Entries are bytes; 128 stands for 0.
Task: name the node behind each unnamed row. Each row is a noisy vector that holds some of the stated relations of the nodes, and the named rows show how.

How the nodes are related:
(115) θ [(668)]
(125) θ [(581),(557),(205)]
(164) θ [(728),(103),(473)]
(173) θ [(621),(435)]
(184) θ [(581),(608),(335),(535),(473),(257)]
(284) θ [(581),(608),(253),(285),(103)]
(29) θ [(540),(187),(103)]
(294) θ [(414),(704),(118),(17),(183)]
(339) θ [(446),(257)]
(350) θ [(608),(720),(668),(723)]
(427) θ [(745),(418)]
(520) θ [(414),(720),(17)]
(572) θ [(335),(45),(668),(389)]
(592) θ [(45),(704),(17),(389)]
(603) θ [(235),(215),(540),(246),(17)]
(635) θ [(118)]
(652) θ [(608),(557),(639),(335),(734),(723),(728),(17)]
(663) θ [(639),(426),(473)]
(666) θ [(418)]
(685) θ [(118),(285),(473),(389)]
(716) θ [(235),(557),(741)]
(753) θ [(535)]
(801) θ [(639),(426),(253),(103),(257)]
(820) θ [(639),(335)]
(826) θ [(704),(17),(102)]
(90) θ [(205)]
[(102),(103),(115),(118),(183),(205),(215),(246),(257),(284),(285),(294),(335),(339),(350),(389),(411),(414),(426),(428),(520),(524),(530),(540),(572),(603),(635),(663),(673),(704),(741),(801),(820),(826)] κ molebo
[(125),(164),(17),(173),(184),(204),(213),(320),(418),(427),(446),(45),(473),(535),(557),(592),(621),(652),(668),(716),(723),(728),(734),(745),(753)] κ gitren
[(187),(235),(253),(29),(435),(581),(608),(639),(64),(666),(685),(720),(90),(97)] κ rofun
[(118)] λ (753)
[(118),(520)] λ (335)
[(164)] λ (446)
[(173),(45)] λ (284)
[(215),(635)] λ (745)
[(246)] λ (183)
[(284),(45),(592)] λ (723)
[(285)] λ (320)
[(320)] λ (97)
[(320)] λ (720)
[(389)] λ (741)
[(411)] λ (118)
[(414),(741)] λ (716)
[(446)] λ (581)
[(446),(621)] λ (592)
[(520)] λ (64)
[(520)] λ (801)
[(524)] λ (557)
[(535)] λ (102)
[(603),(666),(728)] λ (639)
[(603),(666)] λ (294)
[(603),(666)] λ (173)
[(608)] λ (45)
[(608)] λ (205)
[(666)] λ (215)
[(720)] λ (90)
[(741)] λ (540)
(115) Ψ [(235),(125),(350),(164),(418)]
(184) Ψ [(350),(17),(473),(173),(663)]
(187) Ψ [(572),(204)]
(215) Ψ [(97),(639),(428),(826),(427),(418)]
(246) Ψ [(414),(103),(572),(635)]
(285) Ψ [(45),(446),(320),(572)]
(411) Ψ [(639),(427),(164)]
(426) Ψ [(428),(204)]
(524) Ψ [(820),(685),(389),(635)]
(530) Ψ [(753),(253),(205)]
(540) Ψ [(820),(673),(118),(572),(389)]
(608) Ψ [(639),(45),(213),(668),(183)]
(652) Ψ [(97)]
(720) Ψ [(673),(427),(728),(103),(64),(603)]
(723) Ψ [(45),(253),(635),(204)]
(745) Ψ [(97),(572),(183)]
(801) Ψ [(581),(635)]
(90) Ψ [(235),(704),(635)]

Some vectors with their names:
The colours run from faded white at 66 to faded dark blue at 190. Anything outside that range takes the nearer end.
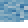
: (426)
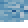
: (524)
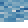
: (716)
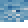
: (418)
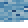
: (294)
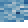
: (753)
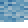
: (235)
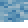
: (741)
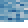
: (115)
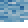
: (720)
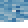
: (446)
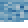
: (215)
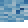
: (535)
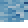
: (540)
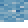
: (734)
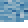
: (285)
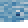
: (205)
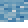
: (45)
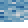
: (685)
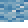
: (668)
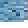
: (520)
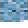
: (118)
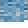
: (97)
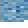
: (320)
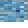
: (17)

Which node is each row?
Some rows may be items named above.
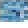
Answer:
(801)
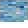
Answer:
(187)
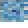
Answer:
(663)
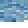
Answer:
(581)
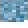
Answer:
(45)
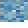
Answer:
(668)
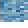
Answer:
(652)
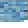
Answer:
(183)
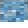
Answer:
(723)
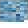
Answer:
(572)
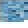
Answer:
(540)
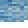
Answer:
(253)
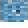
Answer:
(164)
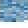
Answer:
(581)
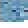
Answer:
(704)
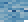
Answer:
(414)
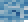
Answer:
(801)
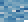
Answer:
(716)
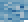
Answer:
(215)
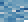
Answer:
(716)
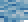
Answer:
(90)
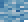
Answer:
(652)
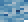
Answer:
(184)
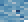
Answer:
(473)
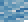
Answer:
(557)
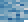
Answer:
(115)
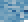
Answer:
(246)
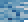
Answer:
(350)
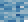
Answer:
(592)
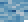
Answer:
(389)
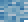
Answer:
(608)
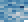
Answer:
(666)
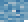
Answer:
(728)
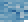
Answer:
(411)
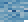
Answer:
(414)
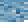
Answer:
(173)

